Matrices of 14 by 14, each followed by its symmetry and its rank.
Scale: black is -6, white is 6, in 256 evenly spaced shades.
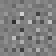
antisymmetric, rank two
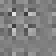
symmetric, rank two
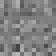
neither, rank three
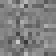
neither, rank three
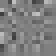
antisymmetric, rank two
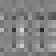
neither, rank two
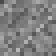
symmetric, full rank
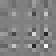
symmetric, rank two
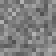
symmetric, full rank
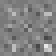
symmetric, rank three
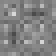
symmetric, rank two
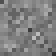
symmetric, full rank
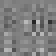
neither, rank two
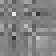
symmetric, rank three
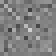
symmetric, rank three
